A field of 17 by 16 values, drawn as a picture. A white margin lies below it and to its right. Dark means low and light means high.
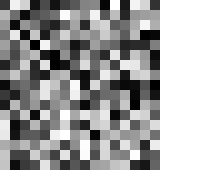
The ninth with the highest average is the bottom middle. No overall slope runs across the table. No row or column stands out. The histogram is flat.
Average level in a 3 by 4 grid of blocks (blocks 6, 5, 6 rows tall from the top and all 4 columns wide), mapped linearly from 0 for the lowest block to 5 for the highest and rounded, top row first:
2 0 4 1 | 0 4 1 1 | 2 5 5 4
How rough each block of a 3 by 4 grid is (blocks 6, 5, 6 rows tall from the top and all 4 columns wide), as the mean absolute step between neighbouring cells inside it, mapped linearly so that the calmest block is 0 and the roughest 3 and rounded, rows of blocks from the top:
3 1 1 1 / 0 2 2 1 / 1 2 2 2
